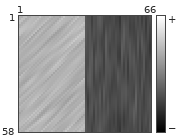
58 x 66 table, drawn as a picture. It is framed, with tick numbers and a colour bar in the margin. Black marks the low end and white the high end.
It is made of 1 by 2 panels. Panel 1,1: high, slanting up to the right, faint in contrast. Panel 1,2: low, streaked downward, faint in contrast.
